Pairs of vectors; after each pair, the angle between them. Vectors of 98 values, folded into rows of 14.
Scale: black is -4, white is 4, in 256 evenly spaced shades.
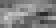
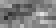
nearly opposite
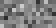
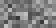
partly opposed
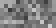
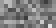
nearly parallel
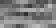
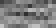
nearly parallel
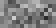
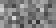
partly aligned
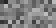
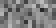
orthogonal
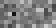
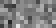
partly aligned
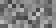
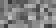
partly aligned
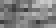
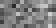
partly aligned
